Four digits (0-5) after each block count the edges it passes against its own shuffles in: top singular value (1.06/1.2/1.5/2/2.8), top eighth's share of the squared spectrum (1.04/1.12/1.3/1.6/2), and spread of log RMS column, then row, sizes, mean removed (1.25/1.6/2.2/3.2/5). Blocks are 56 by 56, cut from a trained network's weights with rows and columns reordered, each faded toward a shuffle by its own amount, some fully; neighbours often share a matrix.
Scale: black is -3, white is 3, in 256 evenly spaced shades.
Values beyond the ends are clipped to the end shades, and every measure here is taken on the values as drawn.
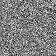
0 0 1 0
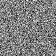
0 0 0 0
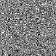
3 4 2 2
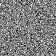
0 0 0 0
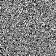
2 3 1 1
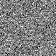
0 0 0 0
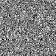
2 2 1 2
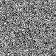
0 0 0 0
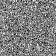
0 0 0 1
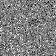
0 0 0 0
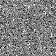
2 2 1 0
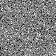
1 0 0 0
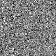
0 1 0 0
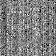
3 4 1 2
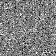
0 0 0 1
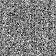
1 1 0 0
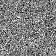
0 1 0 0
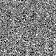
1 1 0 1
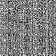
3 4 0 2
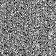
1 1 0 0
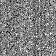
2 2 0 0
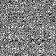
3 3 2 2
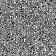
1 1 0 0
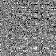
3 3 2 1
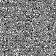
2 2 1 0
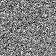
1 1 0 0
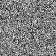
2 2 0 0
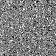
1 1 0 1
